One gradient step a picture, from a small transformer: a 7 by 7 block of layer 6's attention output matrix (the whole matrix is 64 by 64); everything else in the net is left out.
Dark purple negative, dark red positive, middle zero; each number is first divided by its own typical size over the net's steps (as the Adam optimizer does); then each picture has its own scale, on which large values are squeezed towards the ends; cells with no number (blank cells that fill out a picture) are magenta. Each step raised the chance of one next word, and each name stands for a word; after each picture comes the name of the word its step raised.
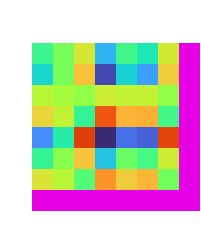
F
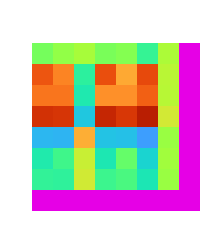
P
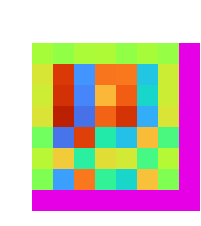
P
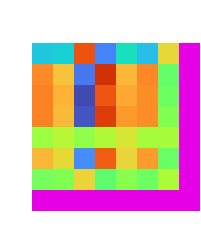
P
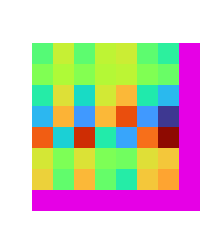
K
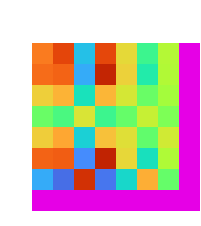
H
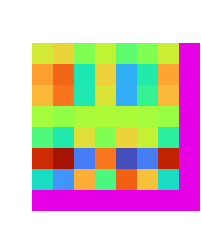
H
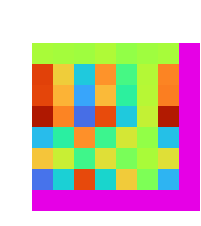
P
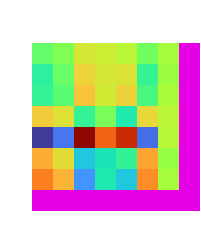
F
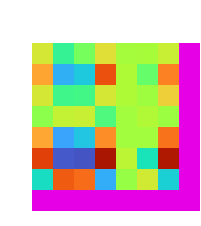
H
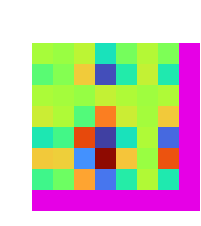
F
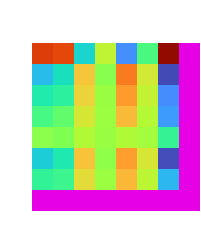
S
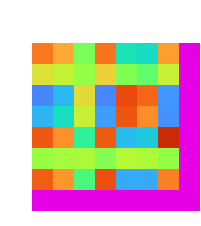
K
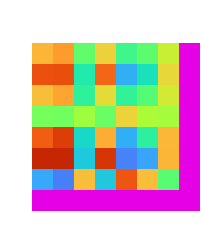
H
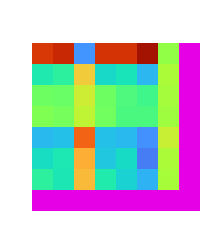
S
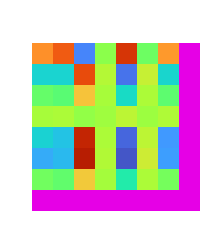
S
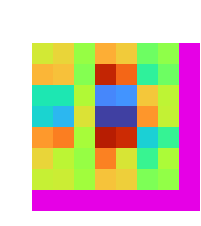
K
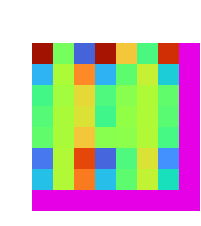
S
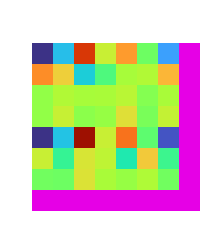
F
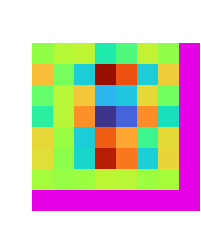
K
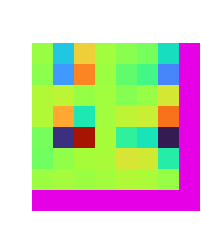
F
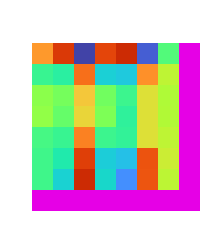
S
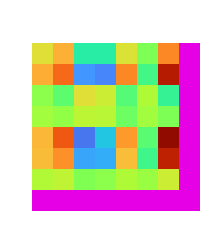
H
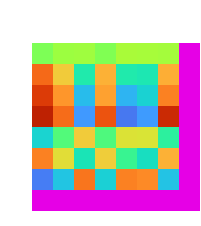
P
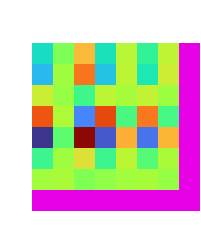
F
